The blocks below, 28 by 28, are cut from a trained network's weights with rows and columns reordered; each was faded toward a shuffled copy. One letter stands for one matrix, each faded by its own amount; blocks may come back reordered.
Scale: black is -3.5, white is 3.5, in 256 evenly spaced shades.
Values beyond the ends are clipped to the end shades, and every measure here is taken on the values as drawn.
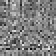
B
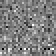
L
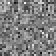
B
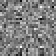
B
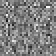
B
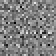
L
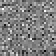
L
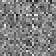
B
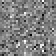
L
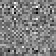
B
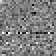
L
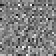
L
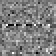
L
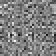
B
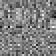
B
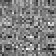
B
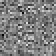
B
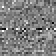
L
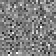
L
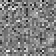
L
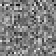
B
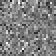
L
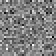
B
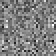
B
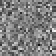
B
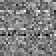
B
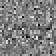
L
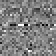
L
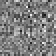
B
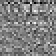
B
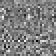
B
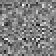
B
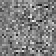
L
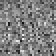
B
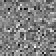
L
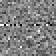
L
